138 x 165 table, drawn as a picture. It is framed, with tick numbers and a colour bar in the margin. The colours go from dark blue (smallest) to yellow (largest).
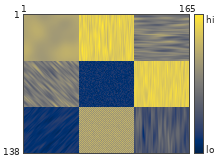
It is made of 3 by 3 panels. Panel 1,1: high, smooth, faint in contrast. Panel 1,2: very high, streaked downward, faint in contrast. Panel 1,3: middling, streaked across. Panel 2,1: middling, slanting down to the right. Panel 2,2: very low, fine-grained, faint in contrast. Panel 2,3: very high, streaked downward, faint in contrast. Panel 3,1: very low, slanting up to the right, faint in contrast. Panel 3,2: high, checkered. Panel 3,3: low, streaked downward.
